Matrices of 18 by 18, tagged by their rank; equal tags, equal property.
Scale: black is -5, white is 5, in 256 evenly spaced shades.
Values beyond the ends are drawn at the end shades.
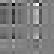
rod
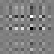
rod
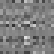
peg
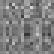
peg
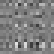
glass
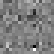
peg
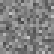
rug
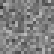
rug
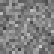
rug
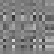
glass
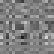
glass
